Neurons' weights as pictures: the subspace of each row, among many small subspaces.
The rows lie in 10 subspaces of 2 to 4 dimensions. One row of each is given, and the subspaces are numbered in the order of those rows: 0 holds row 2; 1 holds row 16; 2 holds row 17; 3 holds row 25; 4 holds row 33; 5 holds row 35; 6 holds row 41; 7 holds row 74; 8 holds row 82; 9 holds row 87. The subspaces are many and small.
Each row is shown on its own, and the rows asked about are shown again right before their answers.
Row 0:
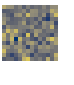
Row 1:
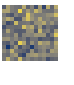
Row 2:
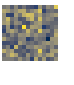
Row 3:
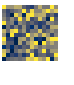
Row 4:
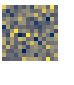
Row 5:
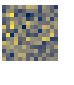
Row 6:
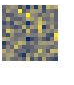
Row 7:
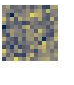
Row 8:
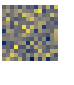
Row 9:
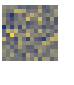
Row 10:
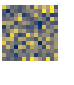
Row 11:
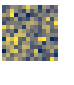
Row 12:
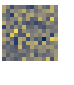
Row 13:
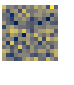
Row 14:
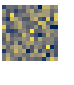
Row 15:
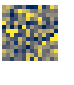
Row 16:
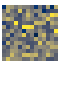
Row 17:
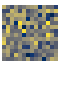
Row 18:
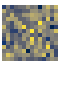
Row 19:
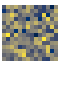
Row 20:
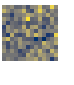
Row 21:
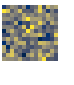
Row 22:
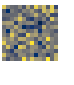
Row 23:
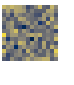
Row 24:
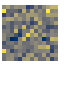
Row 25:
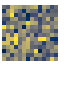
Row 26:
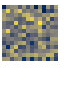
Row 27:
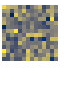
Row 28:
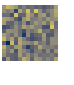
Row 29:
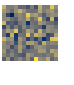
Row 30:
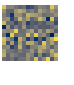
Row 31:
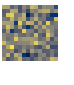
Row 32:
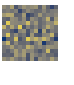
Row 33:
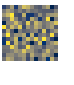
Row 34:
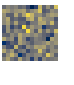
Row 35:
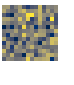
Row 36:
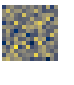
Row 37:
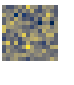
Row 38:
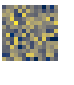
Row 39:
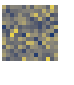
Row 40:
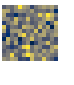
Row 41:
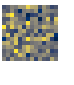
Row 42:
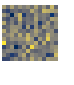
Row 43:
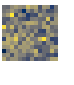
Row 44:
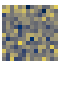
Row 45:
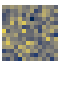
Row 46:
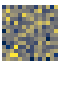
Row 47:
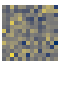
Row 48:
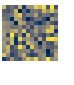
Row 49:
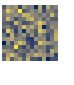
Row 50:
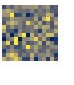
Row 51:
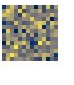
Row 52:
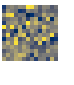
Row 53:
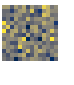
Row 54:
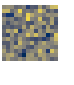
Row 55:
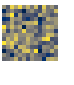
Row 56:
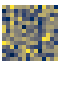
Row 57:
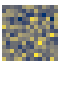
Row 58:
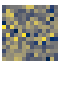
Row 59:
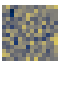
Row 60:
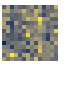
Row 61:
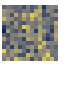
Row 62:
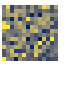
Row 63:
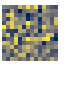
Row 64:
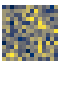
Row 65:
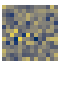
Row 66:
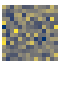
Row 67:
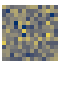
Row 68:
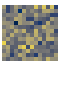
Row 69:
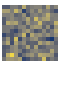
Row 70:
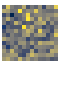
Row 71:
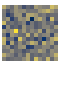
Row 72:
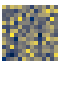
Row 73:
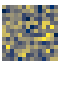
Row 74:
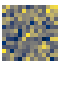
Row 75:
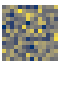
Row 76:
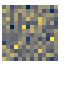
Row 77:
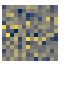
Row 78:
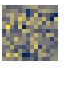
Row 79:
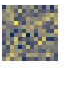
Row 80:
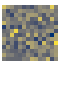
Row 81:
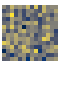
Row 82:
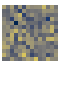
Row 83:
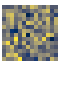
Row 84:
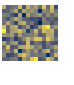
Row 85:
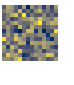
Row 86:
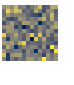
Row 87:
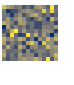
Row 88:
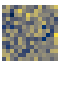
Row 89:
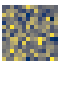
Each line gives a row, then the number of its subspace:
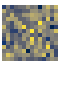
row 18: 7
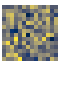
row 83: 1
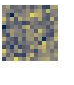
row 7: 5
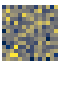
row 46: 0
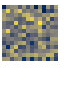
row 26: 9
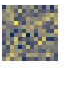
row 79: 1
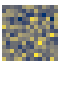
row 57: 5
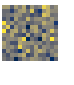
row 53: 5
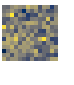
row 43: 3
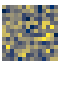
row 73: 2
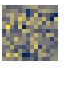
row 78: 2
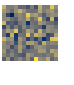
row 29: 6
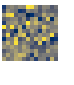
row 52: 0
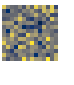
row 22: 9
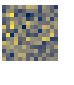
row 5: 0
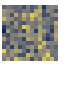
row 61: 5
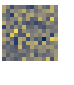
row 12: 0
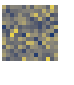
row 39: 9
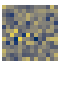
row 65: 1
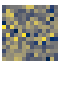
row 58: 0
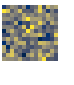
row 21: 2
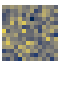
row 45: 5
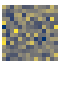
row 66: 4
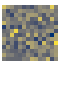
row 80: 9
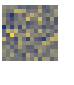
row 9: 6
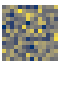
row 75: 6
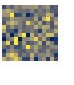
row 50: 1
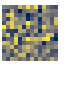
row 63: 6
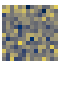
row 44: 7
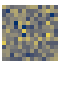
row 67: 2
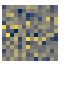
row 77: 6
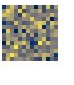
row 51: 4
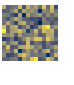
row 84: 2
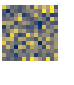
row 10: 9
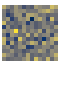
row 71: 4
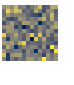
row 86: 7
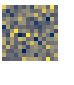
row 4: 9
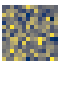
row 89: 5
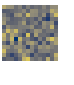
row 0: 1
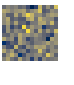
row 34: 0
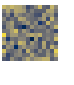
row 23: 7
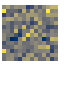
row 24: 7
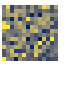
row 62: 5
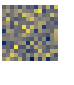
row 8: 0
